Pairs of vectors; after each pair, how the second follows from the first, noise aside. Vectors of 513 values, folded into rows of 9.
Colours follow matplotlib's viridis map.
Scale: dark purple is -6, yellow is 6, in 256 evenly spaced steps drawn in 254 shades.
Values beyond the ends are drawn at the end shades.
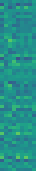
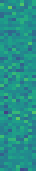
shuffled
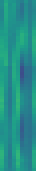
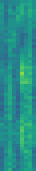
negated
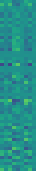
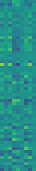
negated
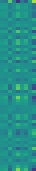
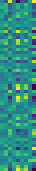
scaled up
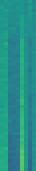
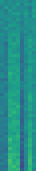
negated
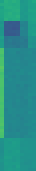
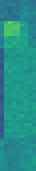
negated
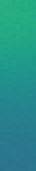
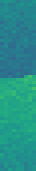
wrapped around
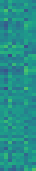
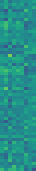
negated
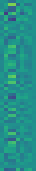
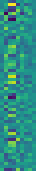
scaled up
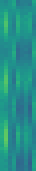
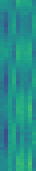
negated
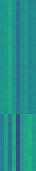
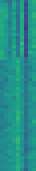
wrapped around
